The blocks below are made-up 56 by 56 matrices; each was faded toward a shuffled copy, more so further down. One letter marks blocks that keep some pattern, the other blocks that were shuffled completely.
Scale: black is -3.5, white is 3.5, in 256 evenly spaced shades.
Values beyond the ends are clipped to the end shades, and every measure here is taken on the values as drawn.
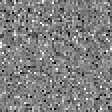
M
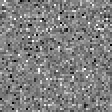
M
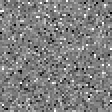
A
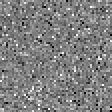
A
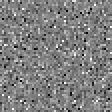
M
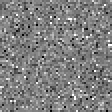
A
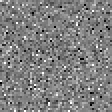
M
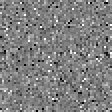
M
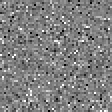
M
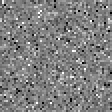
A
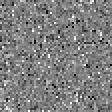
M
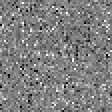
M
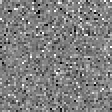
M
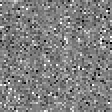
M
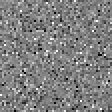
A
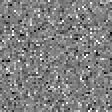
A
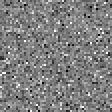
A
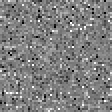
M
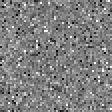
A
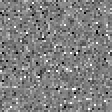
M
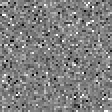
M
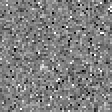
A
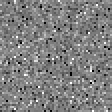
A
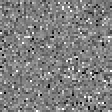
M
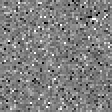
A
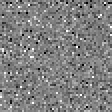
M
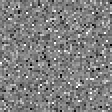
A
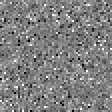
M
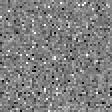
M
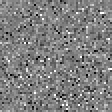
M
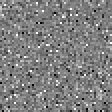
A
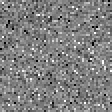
A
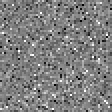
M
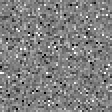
A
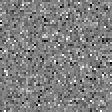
M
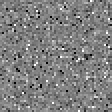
M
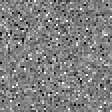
A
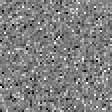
A
